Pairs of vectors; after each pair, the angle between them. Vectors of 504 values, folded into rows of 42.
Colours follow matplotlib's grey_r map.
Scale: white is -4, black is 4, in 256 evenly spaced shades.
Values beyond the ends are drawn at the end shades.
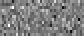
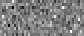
nearly opposite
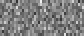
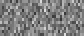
nearly parallel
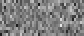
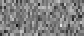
nearly parallel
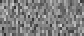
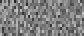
nearly parallel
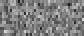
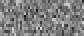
partly opposed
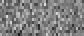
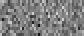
partly aligned
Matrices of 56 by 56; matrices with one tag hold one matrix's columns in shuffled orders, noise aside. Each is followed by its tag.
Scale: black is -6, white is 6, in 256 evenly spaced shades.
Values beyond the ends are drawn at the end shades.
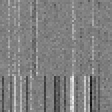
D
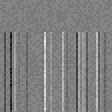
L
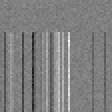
L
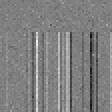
L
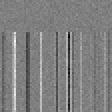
L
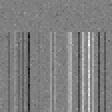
L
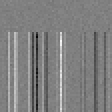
L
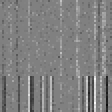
D
